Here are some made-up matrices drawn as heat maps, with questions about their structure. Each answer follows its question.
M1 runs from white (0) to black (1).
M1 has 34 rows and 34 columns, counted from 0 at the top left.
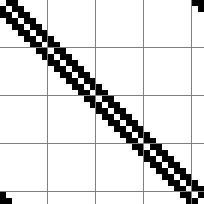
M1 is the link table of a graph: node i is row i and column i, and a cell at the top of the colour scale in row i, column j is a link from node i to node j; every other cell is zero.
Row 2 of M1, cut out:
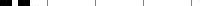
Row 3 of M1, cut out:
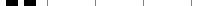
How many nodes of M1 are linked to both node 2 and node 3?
2
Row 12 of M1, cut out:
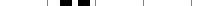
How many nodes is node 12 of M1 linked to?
4
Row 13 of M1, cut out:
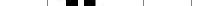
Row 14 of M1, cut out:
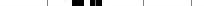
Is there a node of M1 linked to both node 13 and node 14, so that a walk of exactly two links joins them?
yes
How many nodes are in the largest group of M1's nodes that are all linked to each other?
3
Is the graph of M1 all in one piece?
yes
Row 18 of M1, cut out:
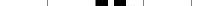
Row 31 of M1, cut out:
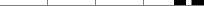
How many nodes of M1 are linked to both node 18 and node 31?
0
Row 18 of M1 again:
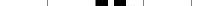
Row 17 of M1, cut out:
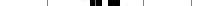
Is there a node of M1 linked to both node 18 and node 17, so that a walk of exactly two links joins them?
yes
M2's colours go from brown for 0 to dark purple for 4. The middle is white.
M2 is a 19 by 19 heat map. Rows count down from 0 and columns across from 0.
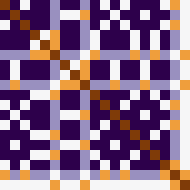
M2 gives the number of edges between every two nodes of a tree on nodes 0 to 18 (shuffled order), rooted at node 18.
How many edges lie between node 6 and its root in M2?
2
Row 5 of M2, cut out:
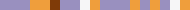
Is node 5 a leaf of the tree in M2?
no
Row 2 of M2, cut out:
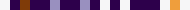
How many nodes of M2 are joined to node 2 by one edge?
1
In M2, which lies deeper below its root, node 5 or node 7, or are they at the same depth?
node 7
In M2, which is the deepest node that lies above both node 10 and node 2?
17
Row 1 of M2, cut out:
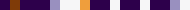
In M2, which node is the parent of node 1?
8
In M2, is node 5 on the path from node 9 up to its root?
yes
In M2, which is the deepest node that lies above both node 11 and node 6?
8
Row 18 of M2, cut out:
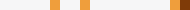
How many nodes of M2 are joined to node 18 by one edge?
3
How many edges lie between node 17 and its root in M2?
1
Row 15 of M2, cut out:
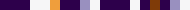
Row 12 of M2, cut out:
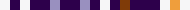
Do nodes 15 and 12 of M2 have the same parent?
no
